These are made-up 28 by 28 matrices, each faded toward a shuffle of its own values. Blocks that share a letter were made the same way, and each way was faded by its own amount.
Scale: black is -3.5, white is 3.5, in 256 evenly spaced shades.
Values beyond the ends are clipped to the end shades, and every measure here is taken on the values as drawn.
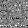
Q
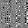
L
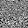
Q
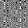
L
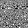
Q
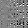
L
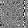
L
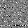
Q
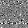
Q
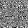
Q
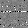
Q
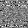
Q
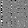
L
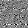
Q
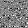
Q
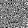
Q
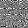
Q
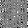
L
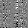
L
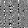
L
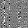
L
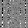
L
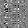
L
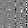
L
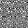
Q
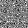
Q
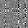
L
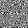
Q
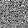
Q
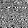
Q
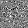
Q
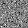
Q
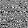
Q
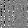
L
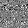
Q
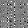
L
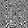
L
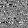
Q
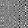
L
